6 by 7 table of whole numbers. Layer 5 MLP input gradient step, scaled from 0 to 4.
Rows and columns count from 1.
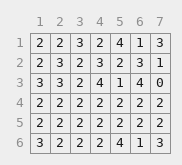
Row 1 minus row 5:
0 0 1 0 2 -1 1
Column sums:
14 14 13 15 15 13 11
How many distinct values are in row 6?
4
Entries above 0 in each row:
7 7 6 7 7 7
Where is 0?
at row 3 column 7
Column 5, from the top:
4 2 1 2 2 4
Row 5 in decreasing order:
2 2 2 2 2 2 2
